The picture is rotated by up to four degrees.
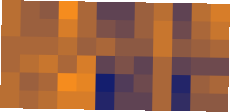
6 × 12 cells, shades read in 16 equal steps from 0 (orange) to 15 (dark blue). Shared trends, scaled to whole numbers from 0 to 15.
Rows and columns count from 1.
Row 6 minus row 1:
0 -1 -3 2 -3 4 0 4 1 3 3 5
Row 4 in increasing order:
2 3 4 5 5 5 8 9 9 10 10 10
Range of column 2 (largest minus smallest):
2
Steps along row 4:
down down up down up down up down up down same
